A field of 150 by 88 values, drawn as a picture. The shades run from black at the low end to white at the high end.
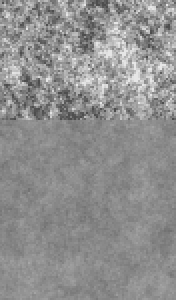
The bottom part is calmer, past a seam about 40% of the way down. The texture is blotchy. The ninth with the highest average is the top right.
